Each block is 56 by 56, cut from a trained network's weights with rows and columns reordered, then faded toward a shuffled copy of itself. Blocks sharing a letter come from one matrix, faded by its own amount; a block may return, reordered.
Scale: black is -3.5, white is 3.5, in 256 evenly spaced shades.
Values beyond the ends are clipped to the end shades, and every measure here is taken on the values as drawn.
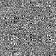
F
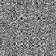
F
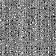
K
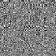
F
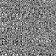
F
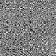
F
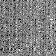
K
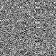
F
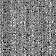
K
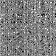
K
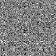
F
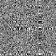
F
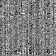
K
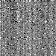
K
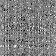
K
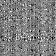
K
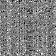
K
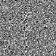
F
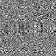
F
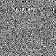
F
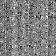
K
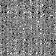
K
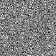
F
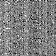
K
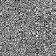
F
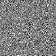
F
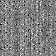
K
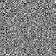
F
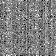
K
